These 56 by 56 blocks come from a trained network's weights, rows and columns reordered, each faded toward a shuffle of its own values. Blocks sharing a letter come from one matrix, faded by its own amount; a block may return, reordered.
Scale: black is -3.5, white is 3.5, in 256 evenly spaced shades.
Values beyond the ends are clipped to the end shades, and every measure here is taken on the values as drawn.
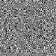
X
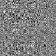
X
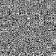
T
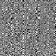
X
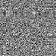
T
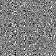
X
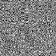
T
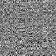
T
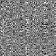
X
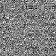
T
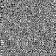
T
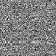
T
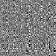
X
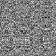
T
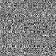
T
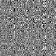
X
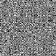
T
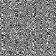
X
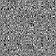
X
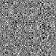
X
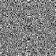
T
